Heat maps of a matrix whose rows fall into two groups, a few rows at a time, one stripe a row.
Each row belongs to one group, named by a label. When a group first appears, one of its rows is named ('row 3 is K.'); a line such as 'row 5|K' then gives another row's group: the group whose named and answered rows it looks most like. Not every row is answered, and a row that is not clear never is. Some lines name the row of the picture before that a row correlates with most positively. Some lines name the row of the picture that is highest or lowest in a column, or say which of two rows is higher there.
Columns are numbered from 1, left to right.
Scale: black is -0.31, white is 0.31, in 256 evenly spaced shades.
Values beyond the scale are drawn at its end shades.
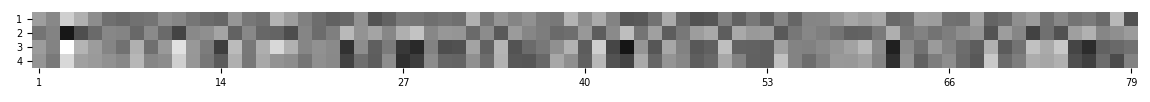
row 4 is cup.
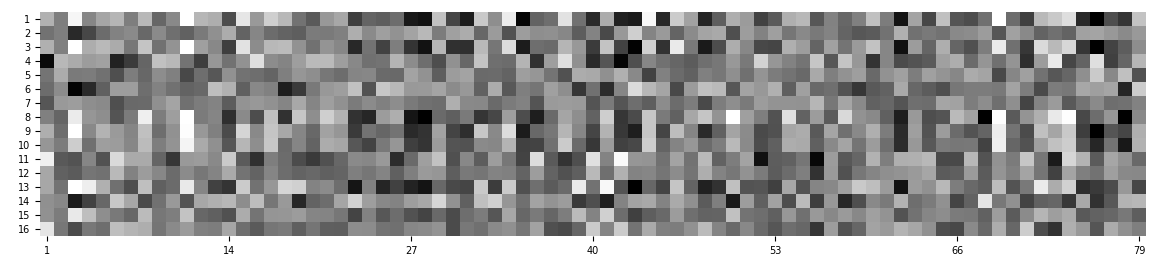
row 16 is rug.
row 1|cup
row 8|cup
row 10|cup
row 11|rug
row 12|rug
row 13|cup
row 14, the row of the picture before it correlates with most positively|2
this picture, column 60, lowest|4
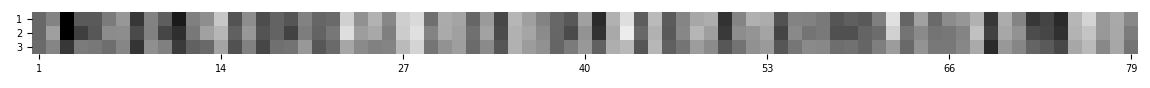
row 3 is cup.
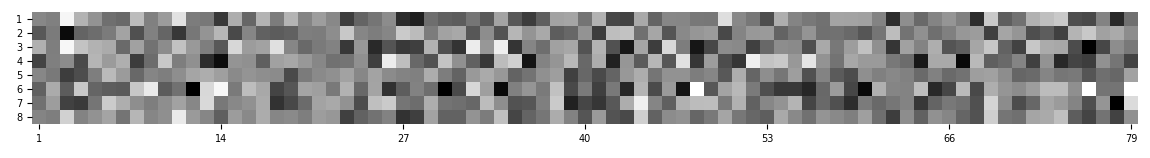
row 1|cup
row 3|cup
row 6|rug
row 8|cup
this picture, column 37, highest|2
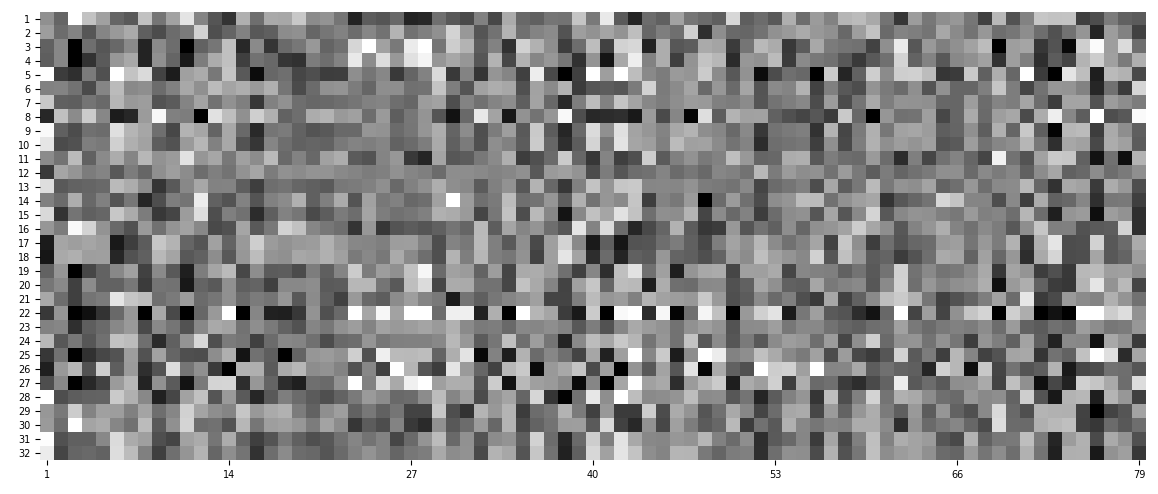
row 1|cup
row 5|rug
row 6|cup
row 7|rug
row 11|cup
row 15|rug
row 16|cup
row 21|rug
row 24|rug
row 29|cup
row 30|cup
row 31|rug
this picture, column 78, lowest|11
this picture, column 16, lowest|5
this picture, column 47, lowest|8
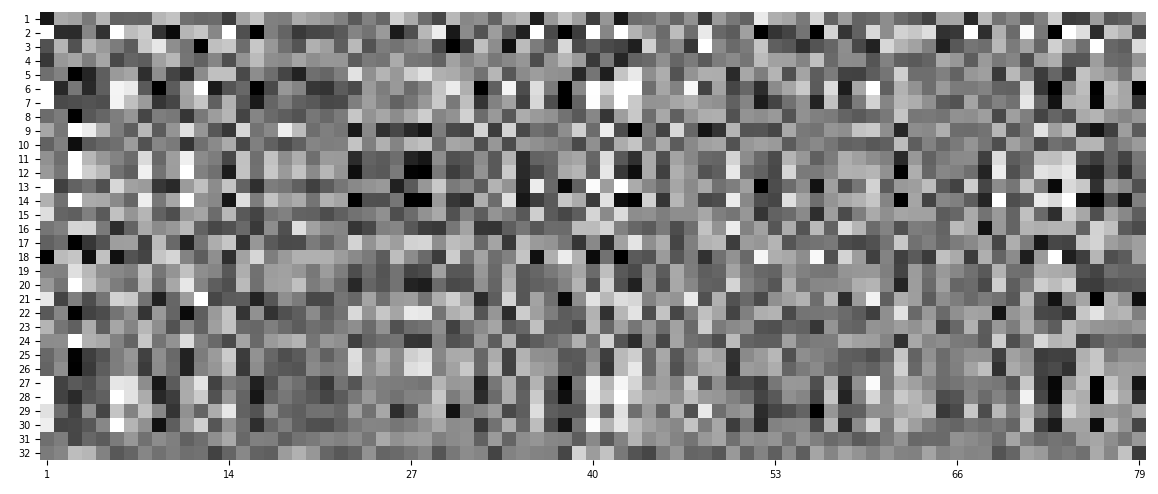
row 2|rug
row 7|rug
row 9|cup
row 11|cup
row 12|cup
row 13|rug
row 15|rug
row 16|cup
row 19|cup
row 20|cup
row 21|rug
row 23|rug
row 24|cup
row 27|rug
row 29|rug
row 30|rug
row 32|cup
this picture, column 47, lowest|3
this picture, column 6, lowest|18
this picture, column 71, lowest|18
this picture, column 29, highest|2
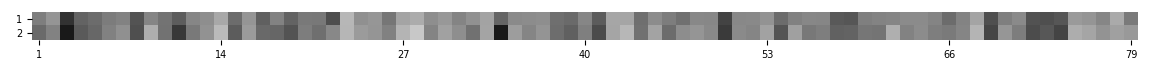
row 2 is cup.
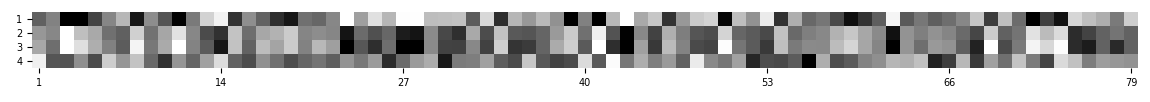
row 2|cup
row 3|cup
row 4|rug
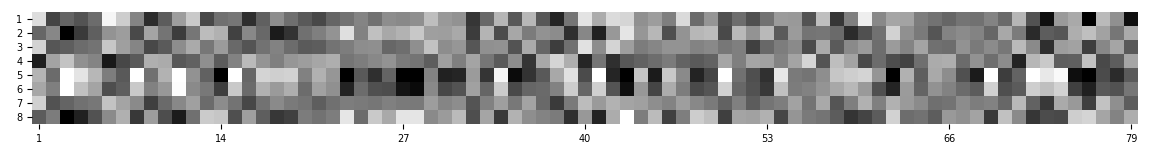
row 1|rug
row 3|rug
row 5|cup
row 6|cup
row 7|rug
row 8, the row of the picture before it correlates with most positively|1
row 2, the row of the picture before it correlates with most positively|1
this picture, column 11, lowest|8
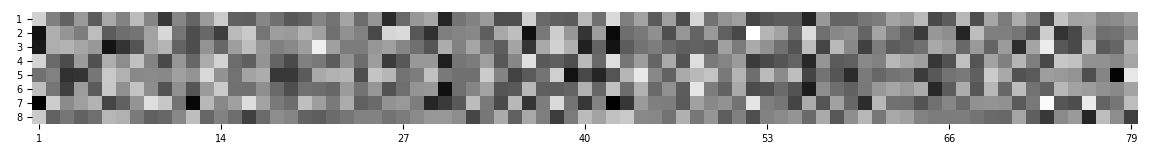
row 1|rug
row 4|rug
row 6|rug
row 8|rug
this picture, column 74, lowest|2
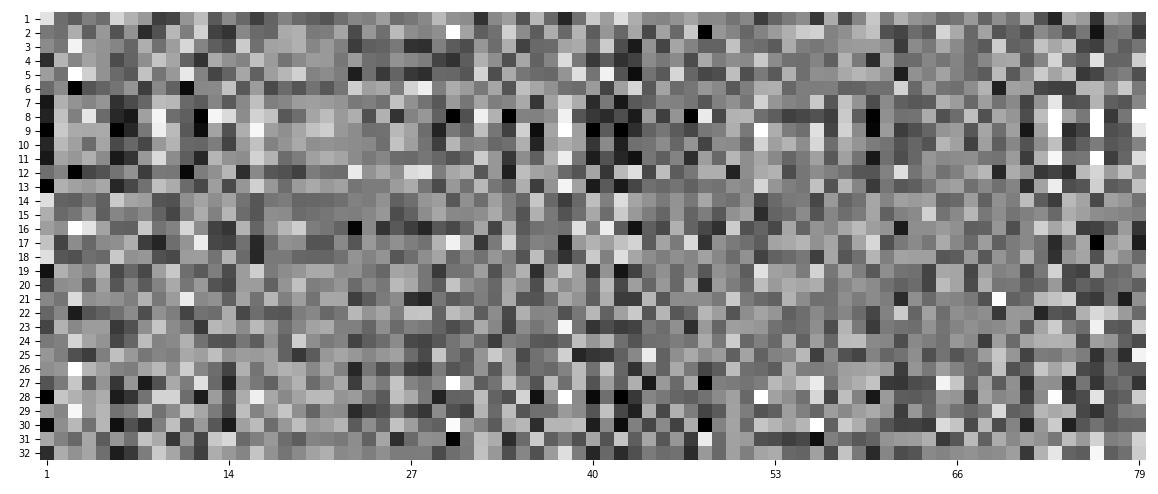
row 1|rug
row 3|cup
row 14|rug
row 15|rug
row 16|cup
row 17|rug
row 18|rug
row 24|cup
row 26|cup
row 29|cup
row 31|rug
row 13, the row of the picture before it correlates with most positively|3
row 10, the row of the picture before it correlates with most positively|2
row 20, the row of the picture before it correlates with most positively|2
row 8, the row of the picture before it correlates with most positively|7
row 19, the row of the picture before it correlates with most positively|2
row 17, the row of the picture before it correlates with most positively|8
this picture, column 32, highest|8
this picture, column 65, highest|27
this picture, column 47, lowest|8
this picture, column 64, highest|15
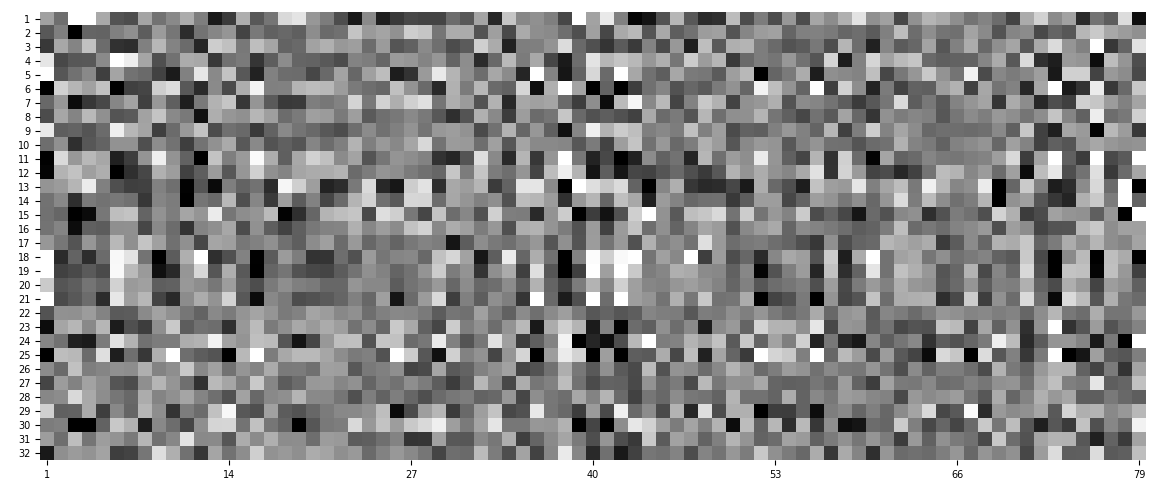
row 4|rug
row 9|rug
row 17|rug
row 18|rug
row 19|rug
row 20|rug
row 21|rug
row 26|cup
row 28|cup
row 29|rug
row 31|cup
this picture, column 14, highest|29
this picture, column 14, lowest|25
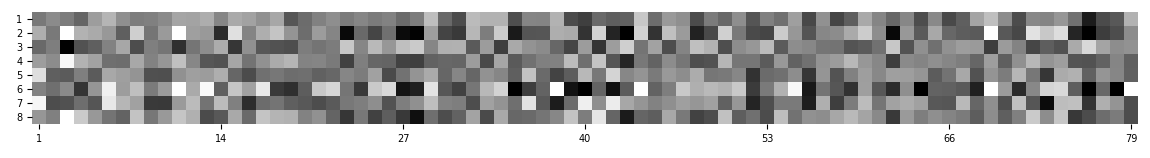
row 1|cup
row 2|cup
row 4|cup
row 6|cup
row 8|cup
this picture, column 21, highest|6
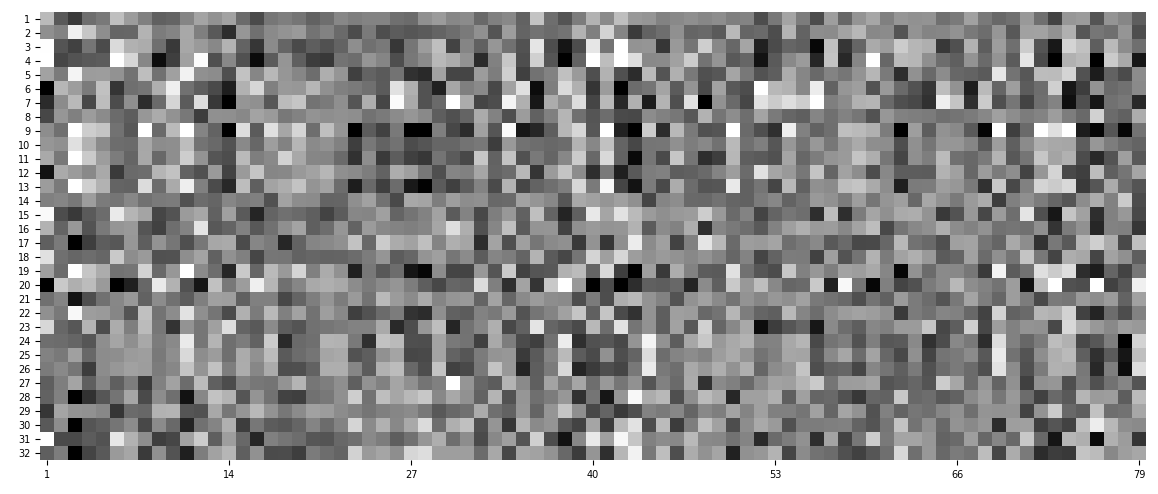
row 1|rug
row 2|cup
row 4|rug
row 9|cup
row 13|cup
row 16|rug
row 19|cup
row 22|cup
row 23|rug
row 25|cup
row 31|rug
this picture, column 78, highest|14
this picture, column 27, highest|32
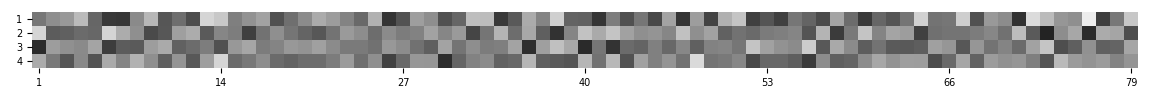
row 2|rug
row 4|rug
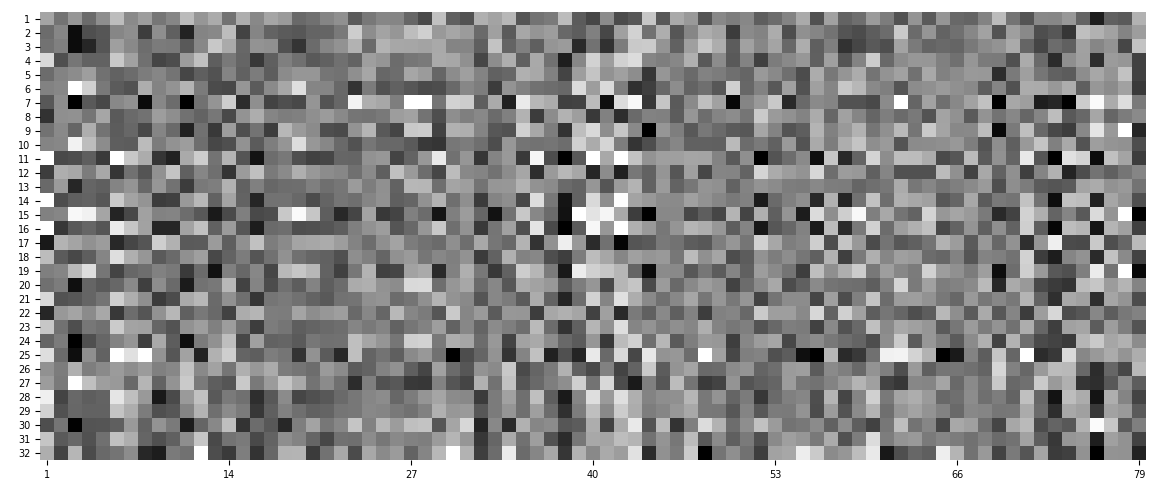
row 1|cup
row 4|rug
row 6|cup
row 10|cup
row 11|rug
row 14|rug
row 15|cup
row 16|rug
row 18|rug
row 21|rug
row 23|rug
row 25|rug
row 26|cup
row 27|cup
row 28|rug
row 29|rug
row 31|rug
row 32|rug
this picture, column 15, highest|27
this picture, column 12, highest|32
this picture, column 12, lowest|25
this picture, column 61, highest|25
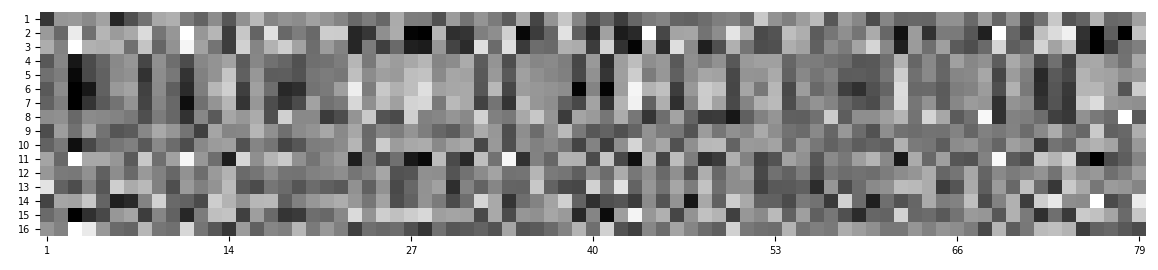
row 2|cup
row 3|cup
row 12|rug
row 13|rug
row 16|cup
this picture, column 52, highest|1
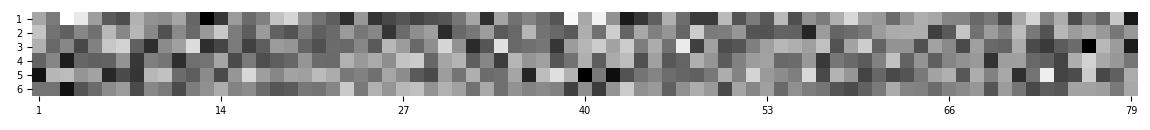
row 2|rug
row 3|rug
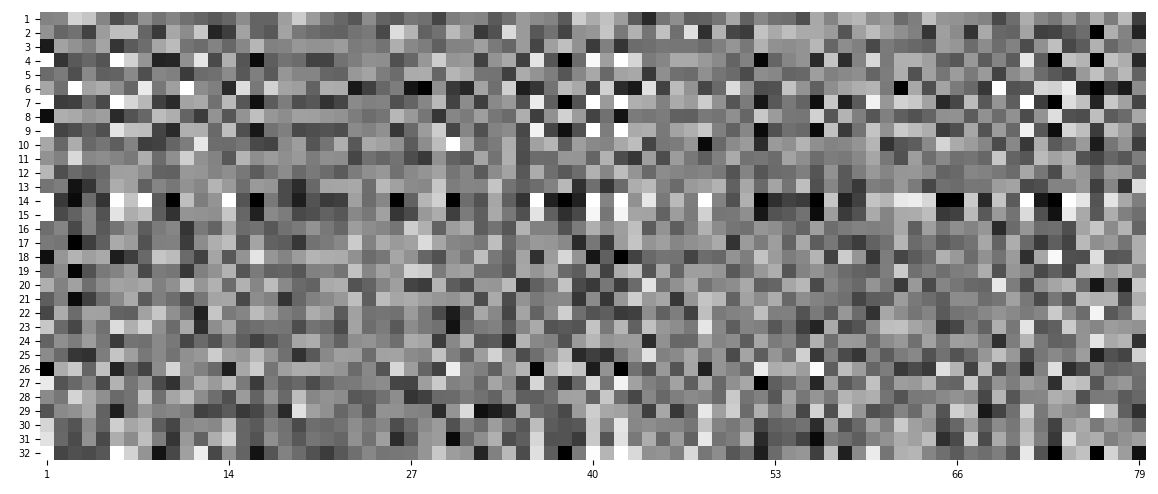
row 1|cup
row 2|rug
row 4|rug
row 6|cup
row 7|rug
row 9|rug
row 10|rug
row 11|cup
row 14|rug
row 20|cup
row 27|rug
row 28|cup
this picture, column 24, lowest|6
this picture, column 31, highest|29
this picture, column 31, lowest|6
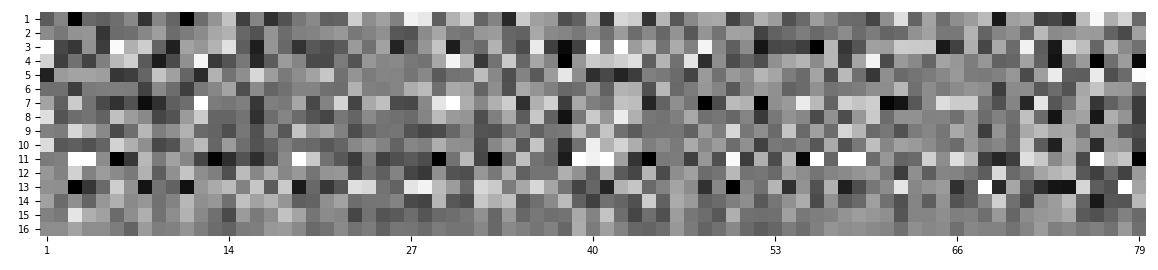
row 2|rug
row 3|rug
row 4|rug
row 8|rug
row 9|cup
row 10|rug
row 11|cup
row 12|cup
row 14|cup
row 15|cup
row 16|cup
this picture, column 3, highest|11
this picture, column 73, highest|5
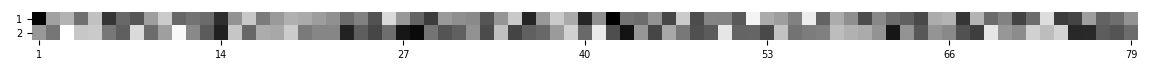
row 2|cup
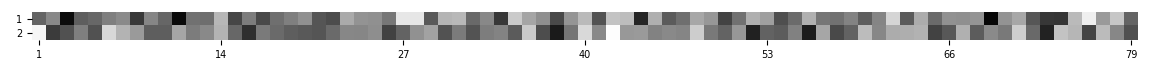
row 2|rug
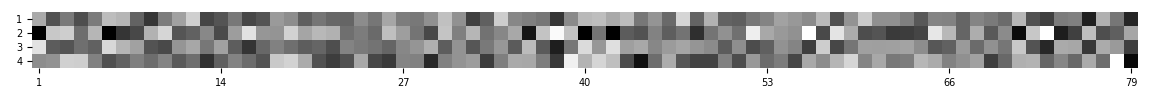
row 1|rug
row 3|rug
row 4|cup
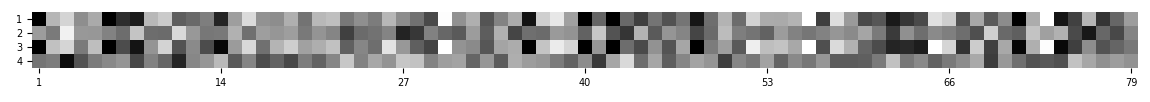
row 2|cup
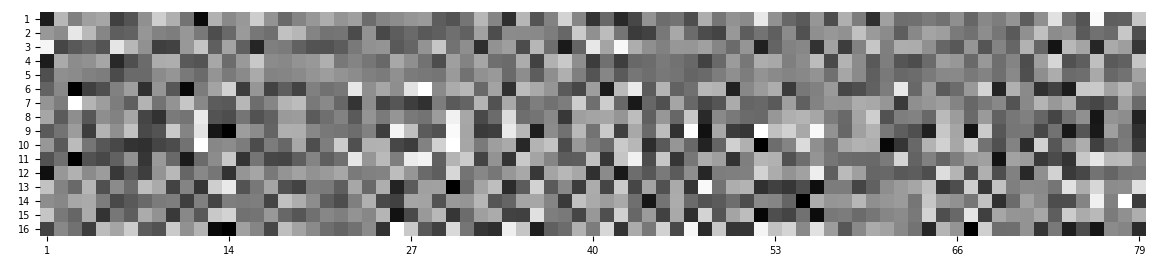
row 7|cup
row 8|rug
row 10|rug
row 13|rug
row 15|rug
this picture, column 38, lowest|3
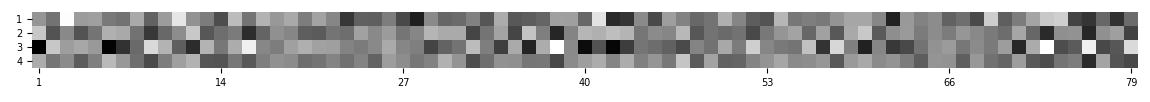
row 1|cup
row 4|rug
